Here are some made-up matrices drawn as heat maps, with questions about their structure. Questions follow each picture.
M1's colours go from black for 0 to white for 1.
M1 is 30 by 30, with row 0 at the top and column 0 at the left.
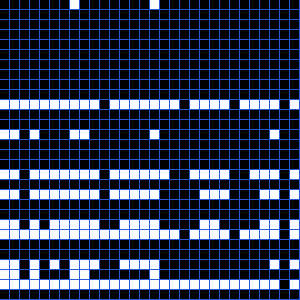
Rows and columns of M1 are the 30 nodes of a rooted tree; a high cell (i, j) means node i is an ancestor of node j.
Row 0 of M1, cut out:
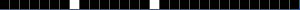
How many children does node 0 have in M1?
2
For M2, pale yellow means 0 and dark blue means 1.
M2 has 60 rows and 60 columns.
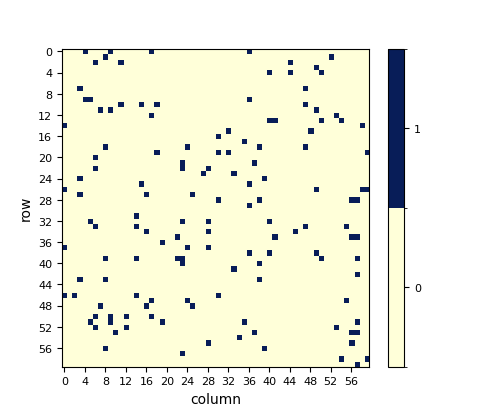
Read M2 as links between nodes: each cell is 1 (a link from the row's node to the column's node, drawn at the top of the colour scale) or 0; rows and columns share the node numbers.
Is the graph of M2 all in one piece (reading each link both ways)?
yes
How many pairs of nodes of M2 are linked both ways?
1
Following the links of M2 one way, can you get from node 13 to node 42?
no
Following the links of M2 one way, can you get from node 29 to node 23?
yes
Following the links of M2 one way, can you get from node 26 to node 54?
yes
